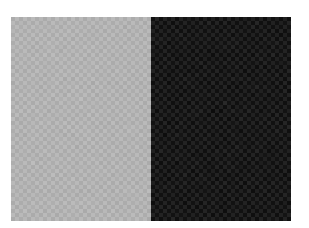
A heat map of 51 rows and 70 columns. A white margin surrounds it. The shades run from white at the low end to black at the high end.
It is made of 1 by 2 panels. Panel 1,1: low, checkered, faint in contrast. Panel 1,2: very high, checkered, faint in contrast.
